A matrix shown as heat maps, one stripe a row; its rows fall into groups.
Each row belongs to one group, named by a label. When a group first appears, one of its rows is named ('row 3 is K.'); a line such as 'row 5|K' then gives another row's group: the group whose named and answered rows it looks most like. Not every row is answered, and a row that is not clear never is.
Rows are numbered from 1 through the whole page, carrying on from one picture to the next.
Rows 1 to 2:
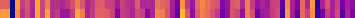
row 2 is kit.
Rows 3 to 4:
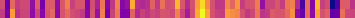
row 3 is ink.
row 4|ink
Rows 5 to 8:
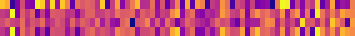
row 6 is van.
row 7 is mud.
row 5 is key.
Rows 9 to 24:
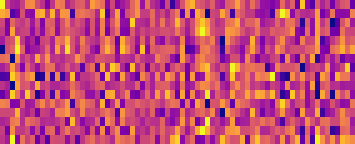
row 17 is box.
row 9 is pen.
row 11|ink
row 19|box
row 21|pen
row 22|box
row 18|kit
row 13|pen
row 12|ink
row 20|key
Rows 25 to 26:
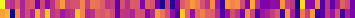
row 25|pen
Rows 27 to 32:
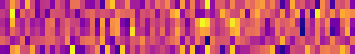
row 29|ink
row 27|box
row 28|van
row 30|ink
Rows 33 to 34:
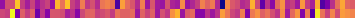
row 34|van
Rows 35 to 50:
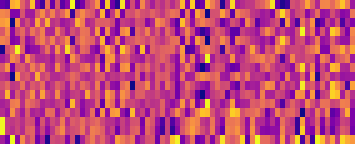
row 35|box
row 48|pen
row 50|van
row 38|mud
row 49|pen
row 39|key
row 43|kit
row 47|ink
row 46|box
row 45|mud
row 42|mud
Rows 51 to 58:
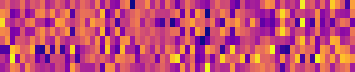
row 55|mud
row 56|box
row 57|van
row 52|key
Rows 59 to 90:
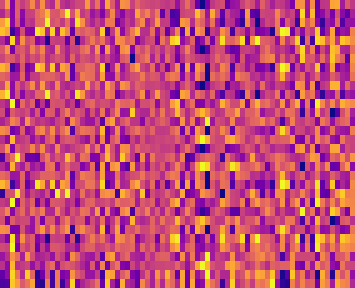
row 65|mud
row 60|kit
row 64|mud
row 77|ink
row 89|box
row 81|van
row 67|key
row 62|key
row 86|van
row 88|ink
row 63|van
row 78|key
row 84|key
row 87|box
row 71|ink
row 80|pen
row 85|van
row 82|mud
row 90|box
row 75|mud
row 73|key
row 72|box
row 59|mud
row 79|key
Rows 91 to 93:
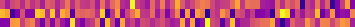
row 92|key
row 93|box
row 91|ink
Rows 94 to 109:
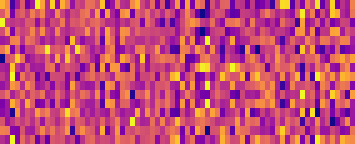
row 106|kit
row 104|mud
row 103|box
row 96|pen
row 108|key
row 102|van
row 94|key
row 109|van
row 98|box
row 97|mud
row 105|box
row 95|mud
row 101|ink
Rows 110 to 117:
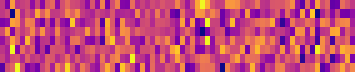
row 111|kit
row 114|box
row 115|van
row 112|box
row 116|ink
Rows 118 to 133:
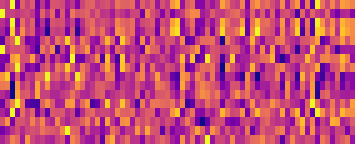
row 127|kit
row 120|van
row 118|van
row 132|kit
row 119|pen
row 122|pen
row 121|van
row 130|van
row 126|kit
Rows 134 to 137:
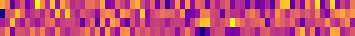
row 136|ink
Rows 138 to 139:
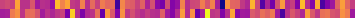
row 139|box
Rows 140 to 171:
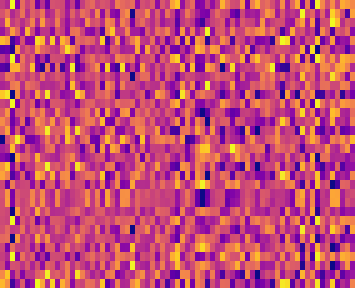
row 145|kit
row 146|van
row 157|kit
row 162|mud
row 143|box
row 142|mud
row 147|box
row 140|van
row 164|van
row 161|mud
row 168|van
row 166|kit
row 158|kit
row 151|van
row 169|ink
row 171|key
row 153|key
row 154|kit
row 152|mud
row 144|key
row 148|mud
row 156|ink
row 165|mud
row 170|kit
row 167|ink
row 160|ink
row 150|kit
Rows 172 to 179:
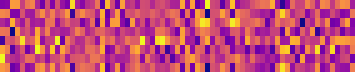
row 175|kit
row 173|key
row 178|pen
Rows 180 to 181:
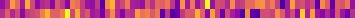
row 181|kit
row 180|box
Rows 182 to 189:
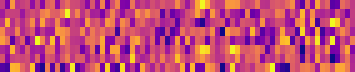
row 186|key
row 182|ink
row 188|ink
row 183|kit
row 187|ink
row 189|box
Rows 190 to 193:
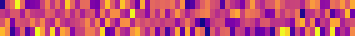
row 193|key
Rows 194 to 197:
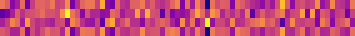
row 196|box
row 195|kit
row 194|key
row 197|key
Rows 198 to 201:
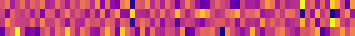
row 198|mud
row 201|pen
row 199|ink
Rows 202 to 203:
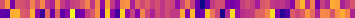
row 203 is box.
